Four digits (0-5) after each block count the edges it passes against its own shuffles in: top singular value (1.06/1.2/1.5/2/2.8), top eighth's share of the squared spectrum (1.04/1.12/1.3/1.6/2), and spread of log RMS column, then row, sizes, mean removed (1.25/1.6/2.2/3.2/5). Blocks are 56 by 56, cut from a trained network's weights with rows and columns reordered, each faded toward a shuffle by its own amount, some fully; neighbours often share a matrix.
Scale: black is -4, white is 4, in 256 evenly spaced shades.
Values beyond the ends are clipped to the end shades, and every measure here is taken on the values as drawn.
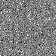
0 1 0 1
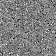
0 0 0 0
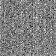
2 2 0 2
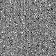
2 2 0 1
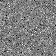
0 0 0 0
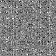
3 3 0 3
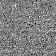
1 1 1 0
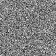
1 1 0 0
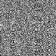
3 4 2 1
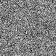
0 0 0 0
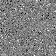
0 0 0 0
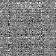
3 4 3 1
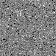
0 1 0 0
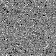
1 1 1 0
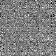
2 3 2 0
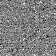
1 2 1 0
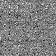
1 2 1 0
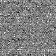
2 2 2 0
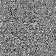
1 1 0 0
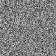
3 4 1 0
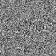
2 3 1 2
